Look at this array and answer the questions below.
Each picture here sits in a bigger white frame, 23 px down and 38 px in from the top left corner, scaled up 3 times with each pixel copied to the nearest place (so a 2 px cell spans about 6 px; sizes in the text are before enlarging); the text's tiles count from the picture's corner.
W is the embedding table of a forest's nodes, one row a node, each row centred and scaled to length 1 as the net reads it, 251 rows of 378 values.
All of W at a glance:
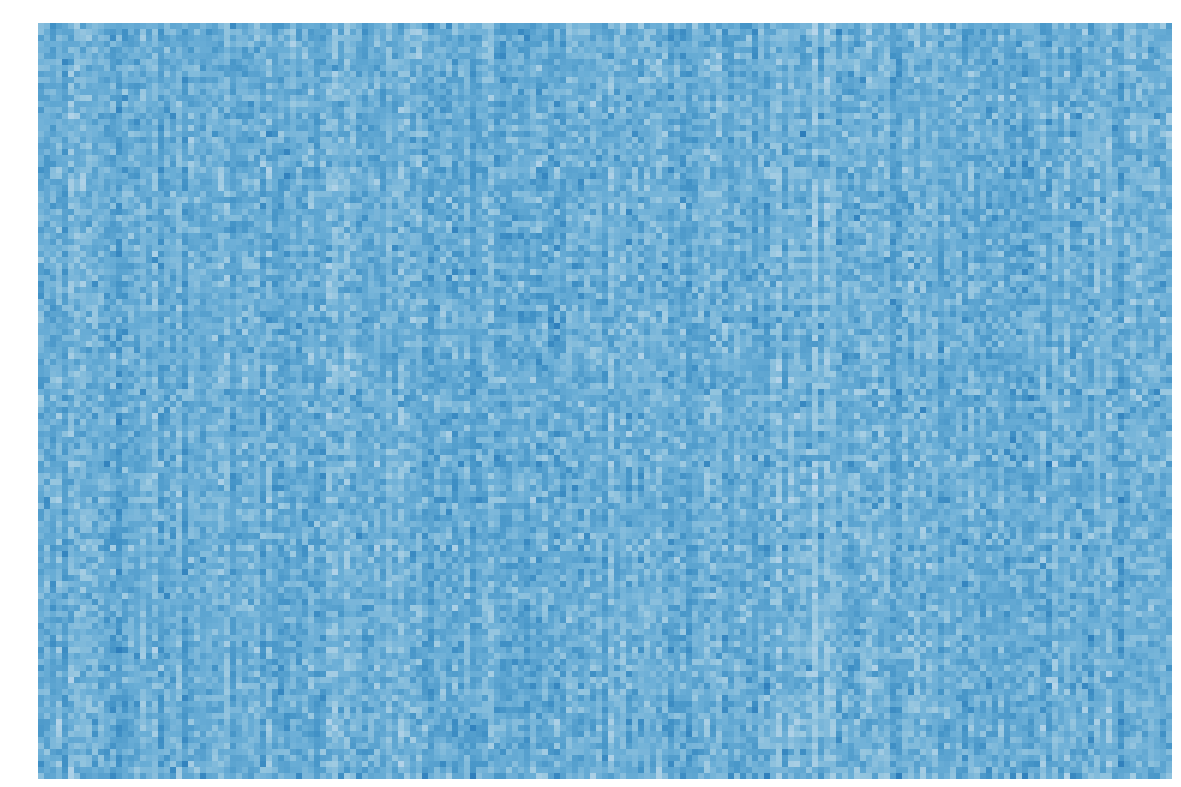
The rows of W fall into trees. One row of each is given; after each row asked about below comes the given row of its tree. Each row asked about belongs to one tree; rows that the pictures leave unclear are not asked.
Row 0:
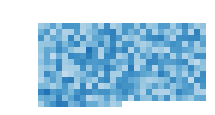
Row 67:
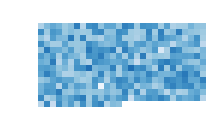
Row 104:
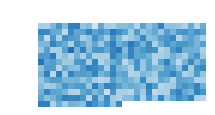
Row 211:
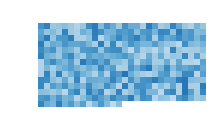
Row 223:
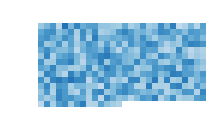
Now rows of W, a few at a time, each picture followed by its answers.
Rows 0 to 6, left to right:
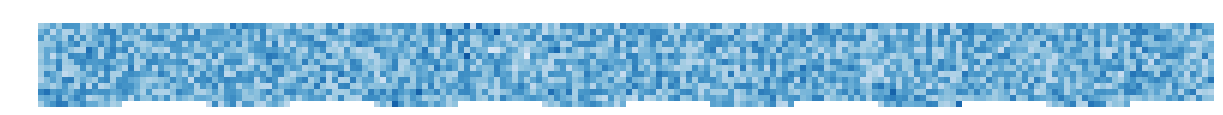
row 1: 223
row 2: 0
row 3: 0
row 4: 211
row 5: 0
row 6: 0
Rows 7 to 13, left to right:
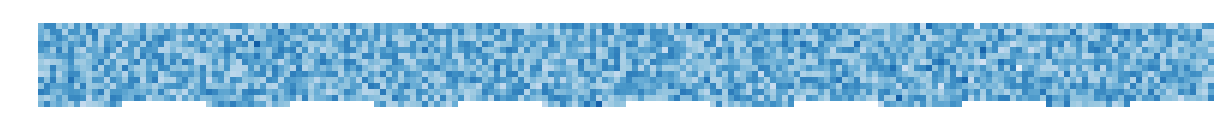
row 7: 223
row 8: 0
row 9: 104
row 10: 0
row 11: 104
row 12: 67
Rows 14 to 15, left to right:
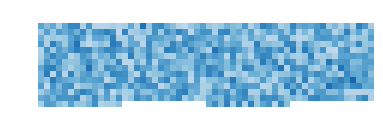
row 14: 104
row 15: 67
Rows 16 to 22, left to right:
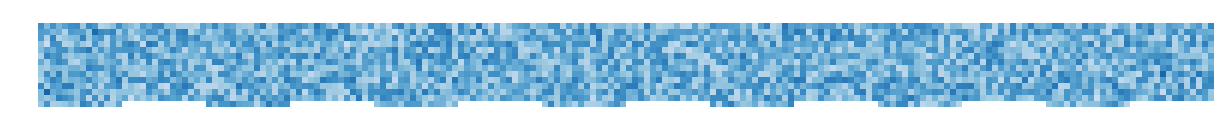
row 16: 104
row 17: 211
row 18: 0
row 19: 223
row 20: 211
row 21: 223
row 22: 223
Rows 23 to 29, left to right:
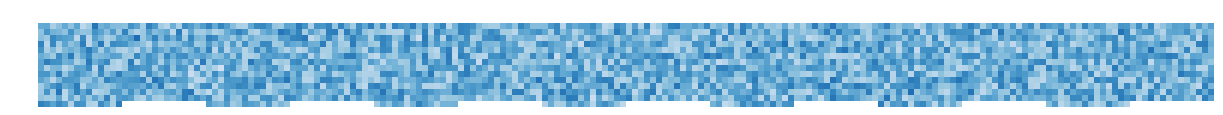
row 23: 211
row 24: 211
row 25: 0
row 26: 223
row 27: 104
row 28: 211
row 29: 223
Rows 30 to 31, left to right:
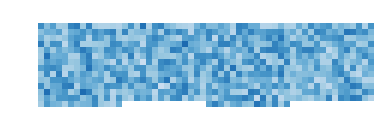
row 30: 104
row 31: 104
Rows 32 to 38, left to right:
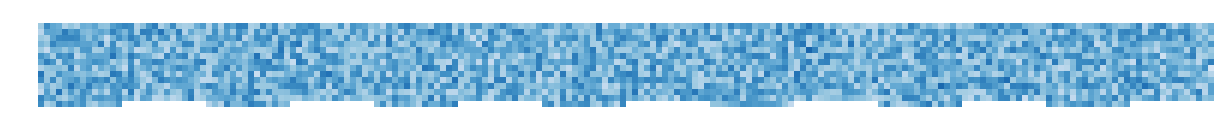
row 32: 211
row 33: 0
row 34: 104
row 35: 211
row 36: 0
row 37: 104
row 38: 211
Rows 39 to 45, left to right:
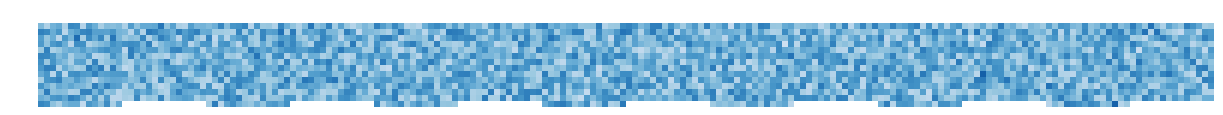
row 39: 104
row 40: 104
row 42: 211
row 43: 223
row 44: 104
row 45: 0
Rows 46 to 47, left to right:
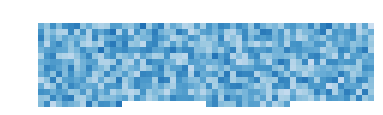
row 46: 104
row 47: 104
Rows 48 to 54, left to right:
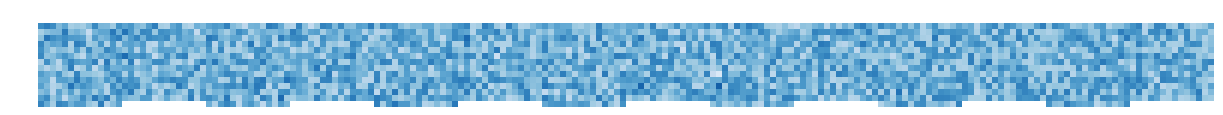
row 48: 211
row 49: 211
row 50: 211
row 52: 223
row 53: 211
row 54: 211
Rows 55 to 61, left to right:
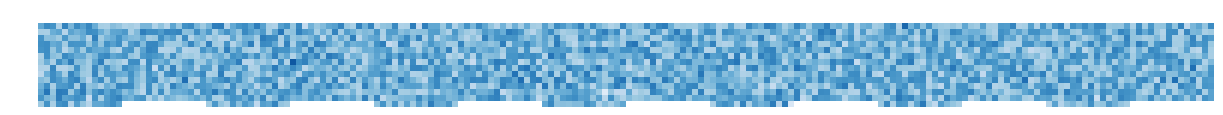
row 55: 223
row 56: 223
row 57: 67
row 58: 104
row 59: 67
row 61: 223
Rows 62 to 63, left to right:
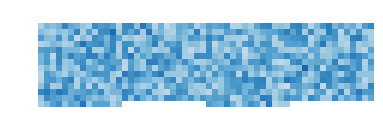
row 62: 0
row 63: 211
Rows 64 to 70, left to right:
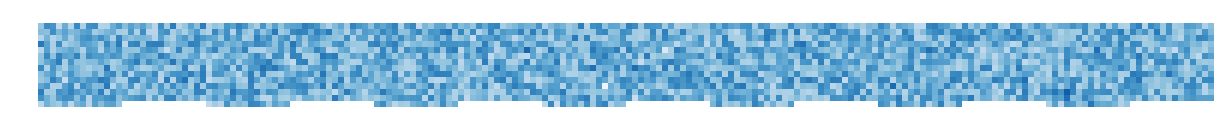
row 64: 223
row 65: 0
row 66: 104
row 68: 104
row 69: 211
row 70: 0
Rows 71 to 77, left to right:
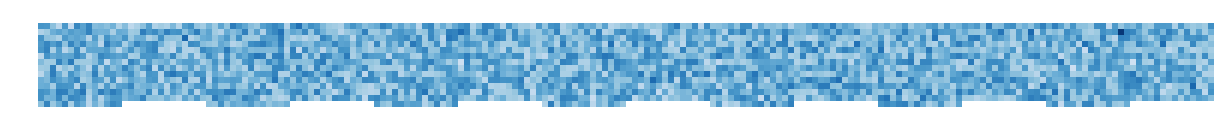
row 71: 223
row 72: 0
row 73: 211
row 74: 223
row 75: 104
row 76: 211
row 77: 211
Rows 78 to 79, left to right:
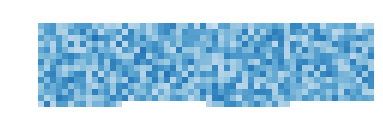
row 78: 223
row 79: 0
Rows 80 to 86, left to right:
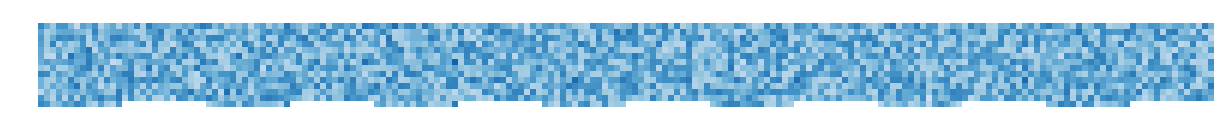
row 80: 211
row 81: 211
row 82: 104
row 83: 211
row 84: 0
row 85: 223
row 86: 211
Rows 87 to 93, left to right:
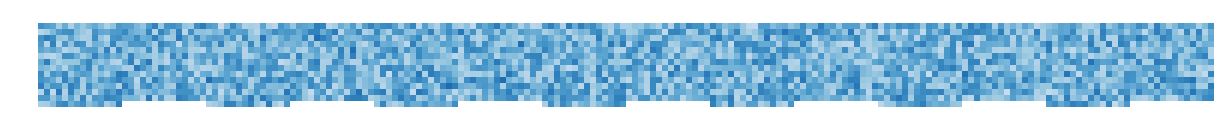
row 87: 211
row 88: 211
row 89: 104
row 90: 223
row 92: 0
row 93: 211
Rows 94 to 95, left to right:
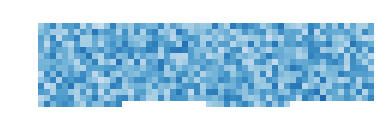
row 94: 104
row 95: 223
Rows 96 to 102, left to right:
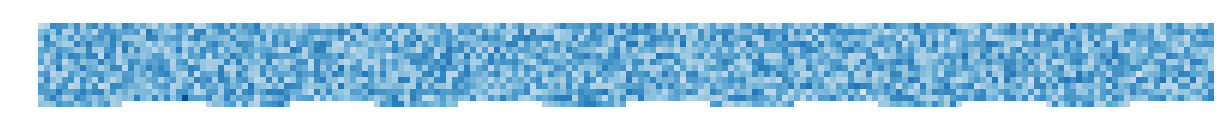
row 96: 0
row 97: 223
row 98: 0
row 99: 0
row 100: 104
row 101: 223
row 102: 223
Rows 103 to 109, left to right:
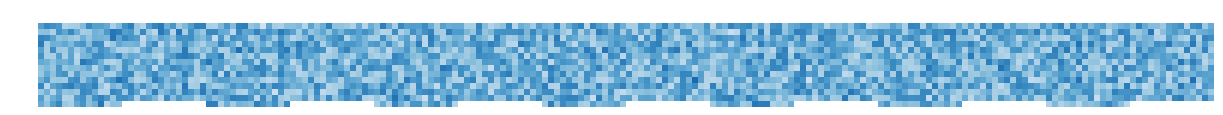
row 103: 211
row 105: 223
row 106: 104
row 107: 0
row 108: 104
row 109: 223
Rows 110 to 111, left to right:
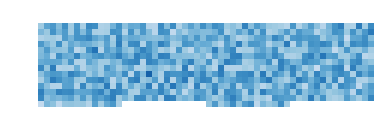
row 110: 223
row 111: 223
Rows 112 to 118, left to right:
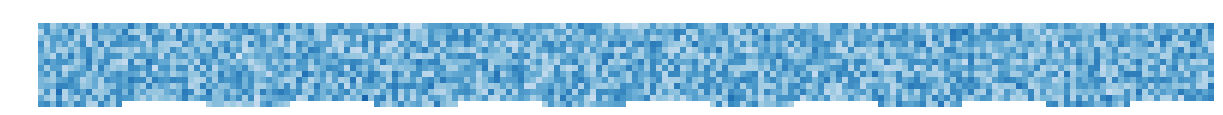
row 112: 211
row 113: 223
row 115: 223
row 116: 223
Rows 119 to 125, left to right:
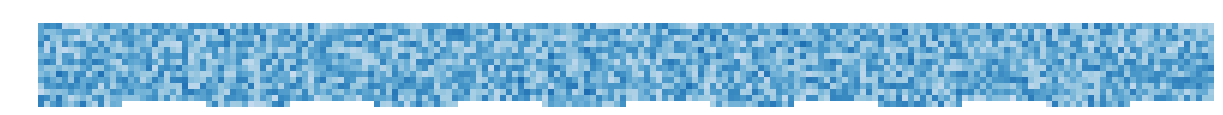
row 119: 211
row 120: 223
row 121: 211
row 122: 104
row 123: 104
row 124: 211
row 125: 67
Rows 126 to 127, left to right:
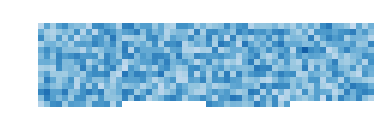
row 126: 0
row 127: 104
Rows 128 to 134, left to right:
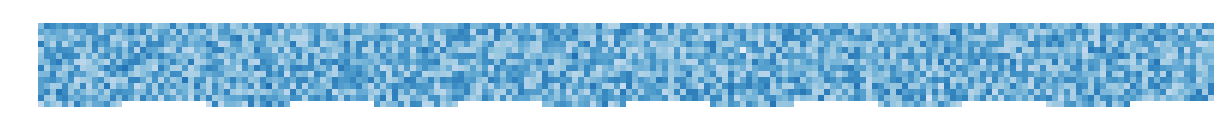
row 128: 223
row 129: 67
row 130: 211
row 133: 223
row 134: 211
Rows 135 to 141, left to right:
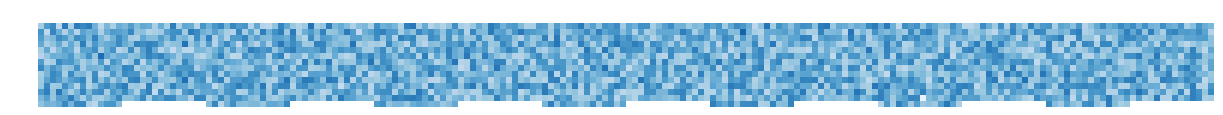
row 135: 223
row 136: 104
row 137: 104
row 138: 104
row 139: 211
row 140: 223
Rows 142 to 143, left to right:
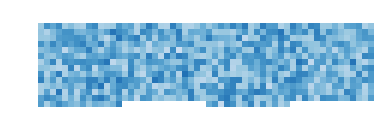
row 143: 0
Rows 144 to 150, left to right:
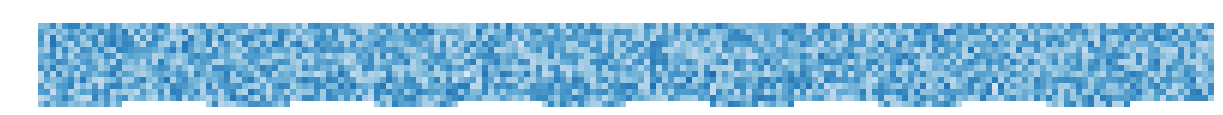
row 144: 104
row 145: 104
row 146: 223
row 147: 223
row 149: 223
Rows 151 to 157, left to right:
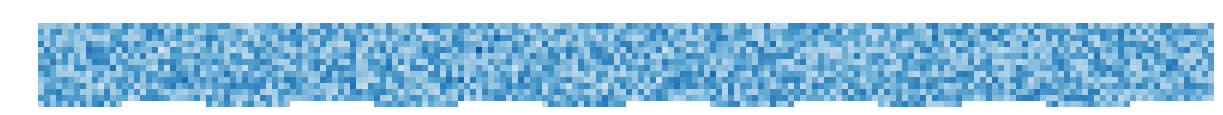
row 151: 67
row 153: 67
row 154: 67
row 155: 211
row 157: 104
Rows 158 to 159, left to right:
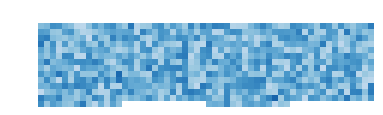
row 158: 211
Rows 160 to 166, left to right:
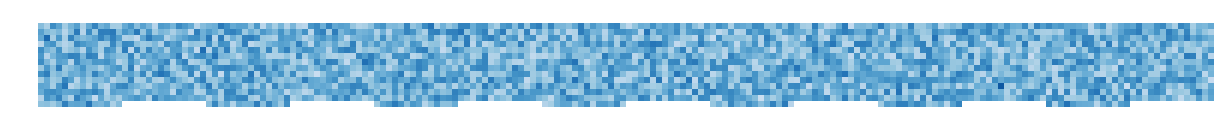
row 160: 0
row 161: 104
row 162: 211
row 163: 223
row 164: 223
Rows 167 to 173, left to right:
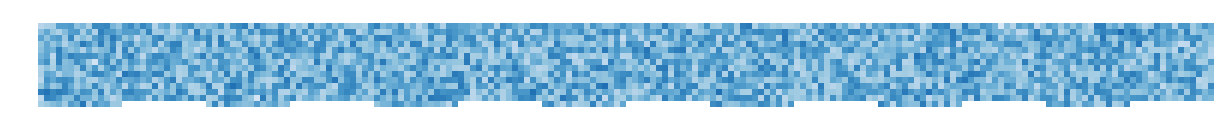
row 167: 0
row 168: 104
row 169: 211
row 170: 104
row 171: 104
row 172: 0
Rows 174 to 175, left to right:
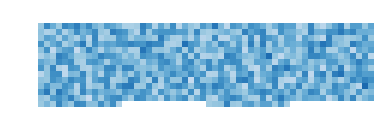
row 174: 223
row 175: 223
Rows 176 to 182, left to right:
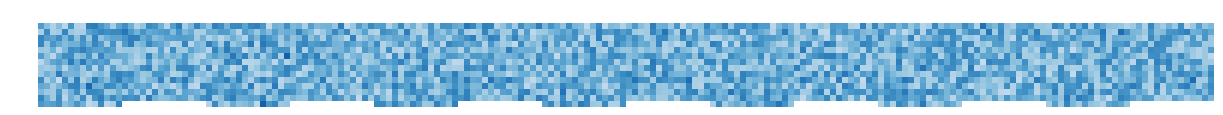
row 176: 211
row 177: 223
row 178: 211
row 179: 211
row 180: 223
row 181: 0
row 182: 223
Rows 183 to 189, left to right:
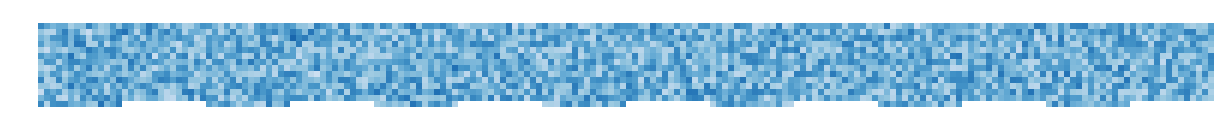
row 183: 211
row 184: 211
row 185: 223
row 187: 0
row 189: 104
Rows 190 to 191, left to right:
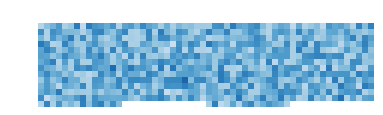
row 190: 67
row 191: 223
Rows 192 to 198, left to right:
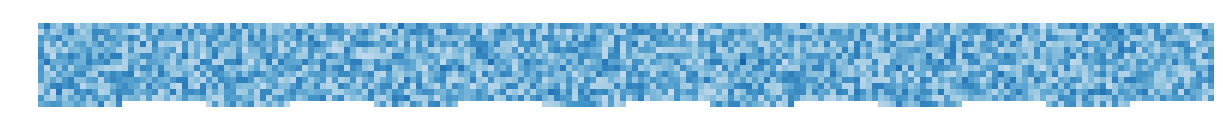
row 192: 211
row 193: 223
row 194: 223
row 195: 0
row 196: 211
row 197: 0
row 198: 0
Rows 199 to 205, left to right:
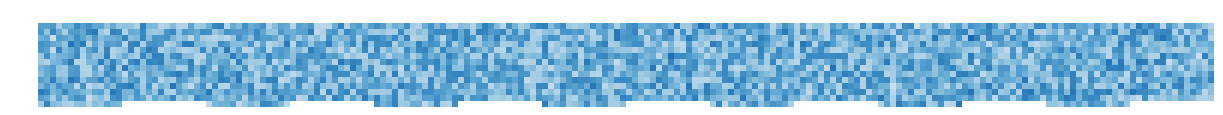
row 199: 223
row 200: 223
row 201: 211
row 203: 223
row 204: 211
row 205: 0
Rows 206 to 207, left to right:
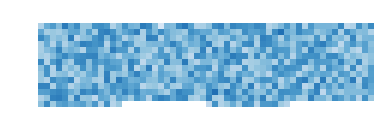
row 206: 0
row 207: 223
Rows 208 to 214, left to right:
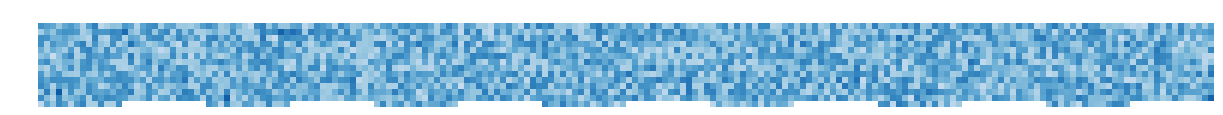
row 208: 211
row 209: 211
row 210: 223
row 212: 223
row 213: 0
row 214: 223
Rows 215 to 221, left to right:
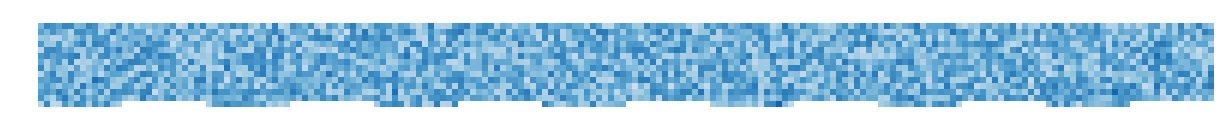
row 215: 223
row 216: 0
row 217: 211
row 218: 104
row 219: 223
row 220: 223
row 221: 223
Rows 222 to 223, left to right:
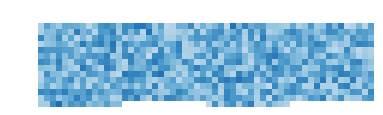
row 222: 0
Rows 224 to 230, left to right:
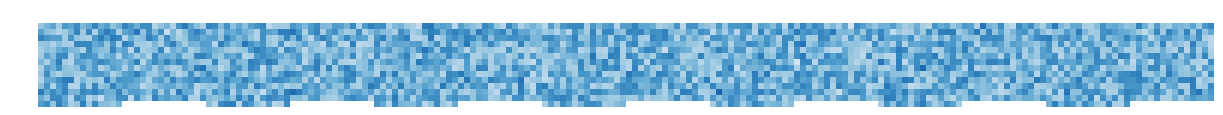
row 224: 0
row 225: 211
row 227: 0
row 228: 0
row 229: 0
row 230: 211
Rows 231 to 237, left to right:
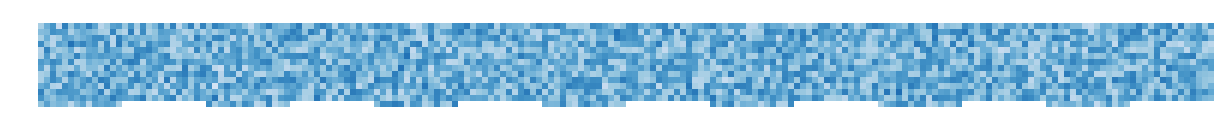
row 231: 223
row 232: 211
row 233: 211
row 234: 211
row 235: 211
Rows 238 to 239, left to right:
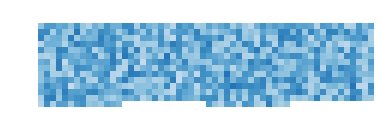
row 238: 0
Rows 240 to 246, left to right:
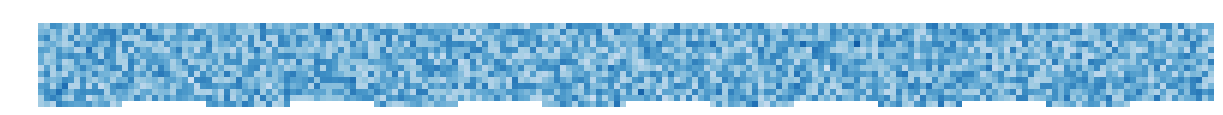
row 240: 0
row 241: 211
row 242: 104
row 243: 223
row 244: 223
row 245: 211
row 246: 211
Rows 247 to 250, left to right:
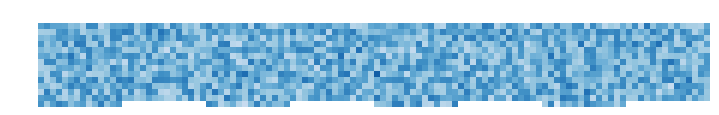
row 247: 211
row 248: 104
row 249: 211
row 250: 104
